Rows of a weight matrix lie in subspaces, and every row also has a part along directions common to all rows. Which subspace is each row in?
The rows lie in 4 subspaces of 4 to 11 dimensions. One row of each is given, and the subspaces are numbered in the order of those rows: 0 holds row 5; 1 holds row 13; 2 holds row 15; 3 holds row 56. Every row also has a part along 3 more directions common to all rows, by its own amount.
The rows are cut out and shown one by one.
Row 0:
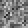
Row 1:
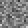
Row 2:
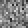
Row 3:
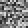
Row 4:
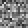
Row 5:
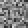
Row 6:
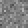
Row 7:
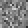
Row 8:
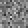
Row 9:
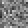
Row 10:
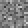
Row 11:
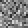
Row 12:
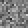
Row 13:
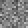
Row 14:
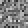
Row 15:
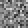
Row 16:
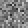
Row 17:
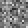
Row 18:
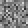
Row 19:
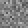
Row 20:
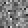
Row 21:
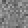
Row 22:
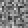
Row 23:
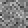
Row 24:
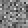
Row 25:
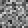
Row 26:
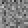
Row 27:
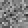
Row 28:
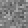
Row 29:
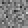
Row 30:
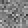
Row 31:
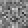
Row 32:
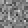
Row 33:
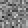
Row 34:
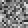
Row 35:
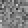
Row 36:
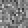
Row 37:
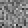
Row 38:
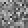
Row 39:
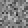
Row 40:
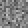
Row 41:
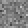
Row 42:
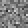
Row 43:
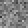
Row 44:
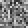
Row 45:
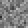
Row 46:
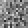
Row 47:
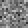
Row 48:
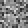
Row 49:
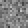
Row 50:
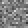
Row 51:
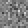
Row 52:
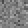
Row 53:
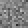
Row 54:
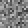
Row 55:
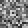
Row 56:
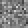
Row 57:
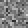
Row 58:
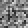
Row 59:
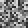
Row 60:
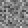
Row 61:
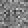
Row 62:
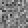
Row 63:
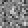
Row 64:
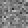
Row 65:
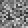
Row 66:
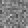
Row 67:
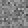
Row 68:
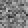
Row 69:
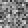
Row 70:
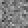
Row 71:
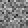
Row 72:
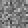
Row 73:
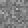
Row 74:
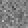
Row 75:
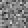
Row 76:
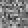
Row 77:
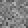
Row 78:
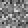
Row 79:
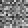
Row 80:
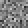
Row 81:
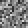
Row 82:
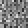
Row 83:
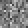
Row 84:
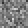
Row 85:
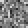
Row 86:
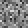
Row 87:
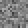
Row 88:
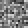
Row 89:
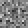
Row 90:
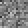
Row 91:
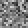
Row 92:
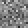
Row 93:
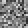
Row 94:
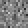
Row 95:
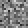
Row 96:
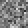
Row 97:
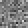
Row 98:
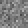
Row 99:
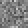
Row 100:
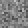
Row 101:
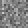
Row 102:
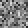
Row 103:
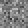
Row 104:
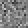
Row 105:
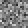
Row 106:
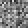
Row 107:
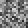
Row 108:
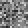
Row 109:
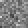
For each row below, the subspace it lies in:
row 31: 1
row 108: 3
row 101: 2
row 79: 0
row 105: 3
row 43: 1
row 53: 0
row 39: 2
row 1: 1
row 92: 3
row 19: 0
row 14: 2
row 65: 1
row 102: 1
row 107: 1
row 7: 0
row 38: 0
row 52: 1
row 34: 3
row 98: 2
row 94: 0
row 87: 0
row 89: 0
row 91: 1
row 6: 2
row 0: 1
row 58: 2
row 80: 2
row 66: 0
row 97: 3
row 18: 3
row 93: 3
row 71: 2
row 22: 3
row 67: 3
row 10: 1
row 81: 0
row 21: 3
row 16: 0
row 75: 3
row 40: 3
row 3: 0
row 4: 0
